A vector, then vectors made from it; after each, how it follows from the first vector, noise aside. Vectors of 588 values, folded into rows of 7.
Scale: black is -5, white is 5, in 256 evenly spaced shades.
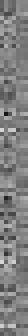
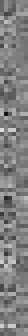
copied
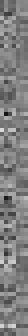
copied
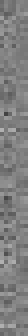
shrunk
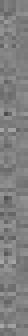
shrunk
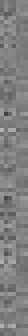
shrunk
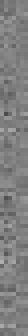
shrunk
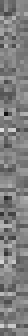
copied
